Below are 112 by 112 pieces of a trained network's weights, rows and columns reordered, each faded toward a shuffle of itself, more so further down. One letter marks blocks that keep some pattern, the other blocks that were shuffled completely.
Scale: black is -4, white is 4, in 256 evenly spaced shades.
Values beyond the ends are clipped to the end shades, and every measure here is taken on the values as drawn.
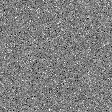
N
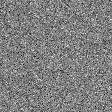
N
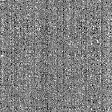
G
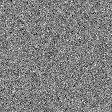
N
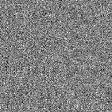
G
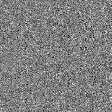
G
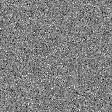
N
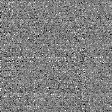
G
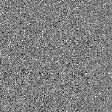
G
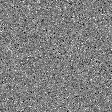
N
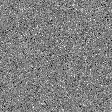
N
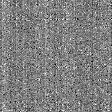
G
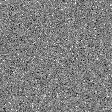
N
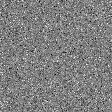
N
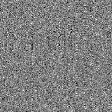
G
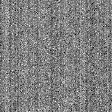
G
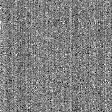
G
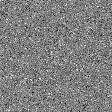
N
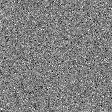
N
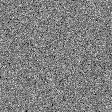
N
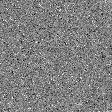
N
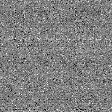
G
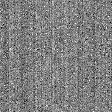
G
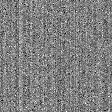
G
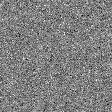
N
